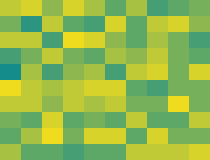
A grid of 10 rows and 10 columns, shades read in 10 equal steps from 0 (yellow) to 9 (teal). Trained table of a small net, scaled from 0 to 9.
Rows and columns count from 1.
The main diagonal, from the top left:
2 8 7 5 3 1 5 6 5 1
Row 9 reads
6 3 0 5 1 1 6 1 5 5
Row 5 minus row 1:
7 2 3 3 0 1 -1 -6 -1 -4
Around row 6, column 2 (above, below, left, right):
3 2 0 3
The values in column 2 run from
1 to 8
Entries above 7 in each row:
0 1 0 0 1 0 0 0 0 0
